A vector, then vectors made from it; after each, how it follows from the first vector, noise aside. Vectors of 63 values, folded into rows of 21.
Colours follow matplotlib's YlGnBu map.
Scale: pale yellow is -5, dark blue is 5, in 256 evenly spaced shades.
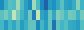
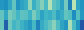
wrapped around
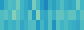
shrunk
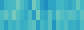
shrunk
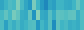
shrunk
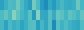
shrunk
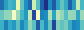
scaled up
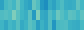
shrunk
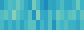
shrunk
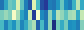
scaled up
